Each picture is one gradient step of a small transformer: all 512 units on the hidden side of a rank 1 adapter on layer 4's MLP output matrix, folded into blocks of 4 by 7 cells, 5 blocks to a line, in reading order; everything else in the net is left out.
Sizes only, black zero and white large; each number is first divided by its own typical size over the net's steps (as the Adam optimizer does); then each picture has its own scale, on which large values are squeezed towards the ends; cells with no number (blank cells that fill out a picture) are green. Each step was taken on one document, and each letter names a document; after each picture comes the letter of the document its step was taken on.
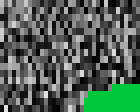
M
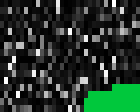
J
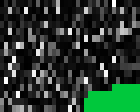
J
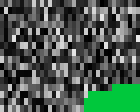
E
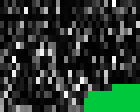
J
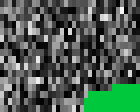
E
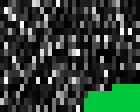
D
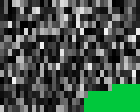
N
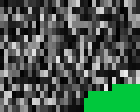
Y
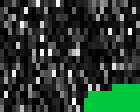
D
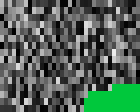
M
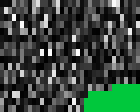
D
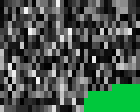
D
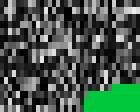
E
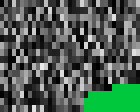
N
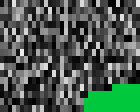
N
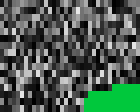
N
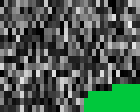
N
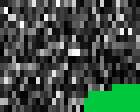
D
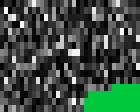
D
